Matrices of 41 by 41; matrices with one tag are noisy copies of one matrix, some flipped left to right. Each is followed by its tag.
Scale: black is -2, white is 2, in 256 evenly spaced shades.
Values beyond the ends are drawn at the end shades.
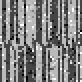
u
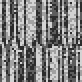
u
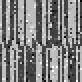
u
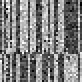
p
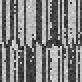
u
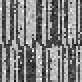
u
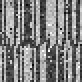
u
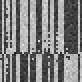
p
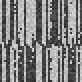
u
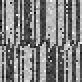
u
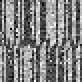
u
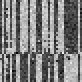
p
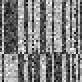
p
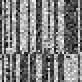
p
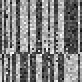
p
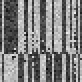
p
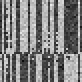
p
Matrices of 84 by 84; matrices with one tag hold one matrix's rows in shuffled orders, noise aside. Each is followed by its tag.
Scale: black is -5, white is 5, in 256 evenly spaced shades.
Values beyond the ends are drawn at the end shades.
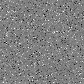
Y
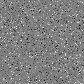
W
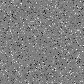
W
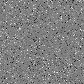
Y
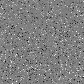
W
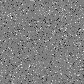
W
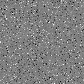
Y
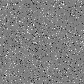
Y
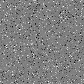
Y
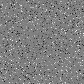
W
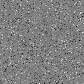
W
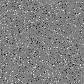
Y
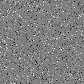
Y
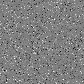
Y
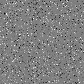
Y
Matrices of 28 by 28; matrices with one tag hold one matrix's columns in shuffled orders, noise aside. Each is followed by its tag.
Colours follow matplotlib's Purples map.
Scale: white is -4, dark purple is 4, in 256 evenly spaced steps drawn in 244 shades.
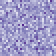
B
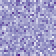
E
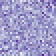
E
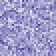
B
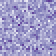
B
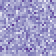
B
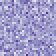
E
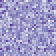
B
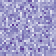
B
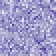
B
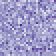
B
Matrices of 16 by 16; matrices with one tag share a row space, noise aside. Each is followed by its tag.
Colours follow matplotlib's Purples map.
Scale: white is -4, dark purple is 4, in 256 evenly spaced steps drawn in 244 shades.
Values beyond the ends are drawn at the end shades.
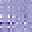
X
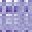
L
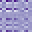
L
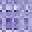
L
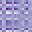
L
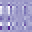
X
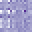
X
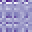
L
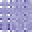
X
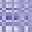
L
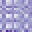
L
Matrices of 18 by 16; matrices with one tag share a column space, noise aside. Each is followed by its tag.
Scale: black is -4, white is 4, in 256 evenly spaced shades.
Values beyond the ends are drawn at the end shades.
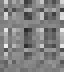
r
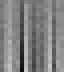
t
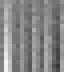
t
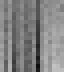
t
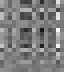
r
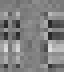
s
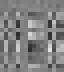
s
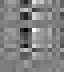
r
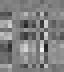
s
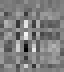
s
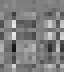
s
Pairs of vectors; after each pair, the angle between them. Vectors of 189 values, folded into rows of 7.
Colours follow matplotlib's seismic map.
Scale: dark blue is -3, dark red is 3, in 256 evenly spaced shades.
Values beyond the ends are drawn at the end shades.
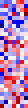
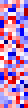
partly aligned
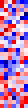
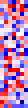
orthogonal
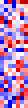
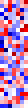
partly aligned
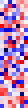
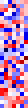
nearly parallel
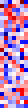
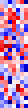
partly aligned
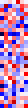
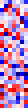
partly opposed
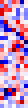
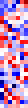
partly opposed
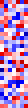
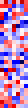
partly opposed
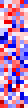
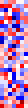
partly aligned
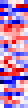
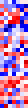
partly opposed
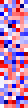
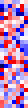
partly opposed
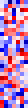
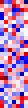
partly aligned
